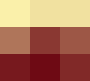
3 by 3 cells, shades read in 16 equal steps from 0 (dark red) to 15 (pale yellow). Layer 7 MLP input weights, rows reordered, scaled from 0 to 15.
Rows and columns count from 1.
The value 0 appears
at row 3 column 2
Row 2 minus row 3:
6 3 3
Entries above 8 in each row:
3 0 0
